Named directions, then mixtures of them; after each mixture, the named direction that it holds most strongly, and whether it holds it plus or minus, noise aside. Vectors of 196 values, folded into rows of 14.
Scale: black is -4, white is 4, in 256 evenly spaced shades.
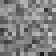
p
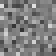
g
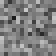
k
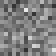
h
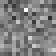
h, plus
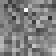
h, plus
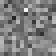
k, plus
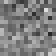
p, minus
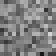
p, plus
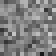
p, plus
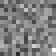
h, plus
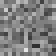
h, minus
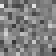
g, plus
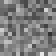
p, minus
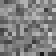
p, plus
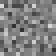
g, plus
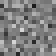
g, minus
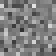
g, plus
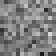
p, plus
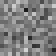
h, minus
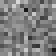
h, minus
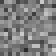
h, plus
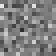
g, plus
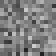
h, plus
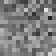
p, minus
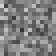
k, plus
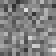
h, plus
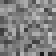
p, plus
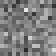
h, plus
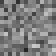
h, plus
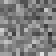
p, minus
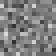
g, plus
